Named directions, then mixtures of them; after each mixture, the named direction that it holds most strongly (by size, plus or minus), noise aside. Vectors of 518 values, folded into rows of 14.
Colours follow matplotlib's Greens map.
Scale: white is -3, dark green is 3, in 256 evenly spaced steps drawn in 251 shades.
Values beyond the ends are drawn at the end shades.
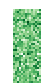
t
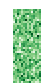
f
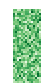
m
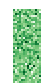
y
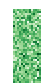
t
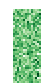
t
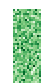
y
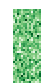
f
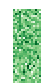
y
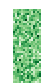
f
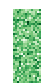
t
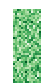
m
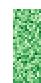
m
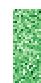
y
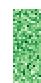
y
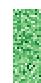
y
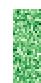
t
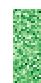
y
